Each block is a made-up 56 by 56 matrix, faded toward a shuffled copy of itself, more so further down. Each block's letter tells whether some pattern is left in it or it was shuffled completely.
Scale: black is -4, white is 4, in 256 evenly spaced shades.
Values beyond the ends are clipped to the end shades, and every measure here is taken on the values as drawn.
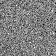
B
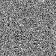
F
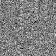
F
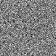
F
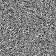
B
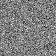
B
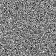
B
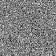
F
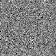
F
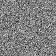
B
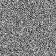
F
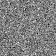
B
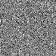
F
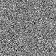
F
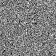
B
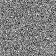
B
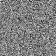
F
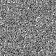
F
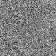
F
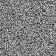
F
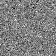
B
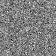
B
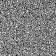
B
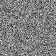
B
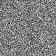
B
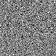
F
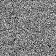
B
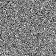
B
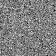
F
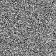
F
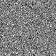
F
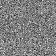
F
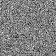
B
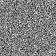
B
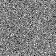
B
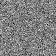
B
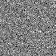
F
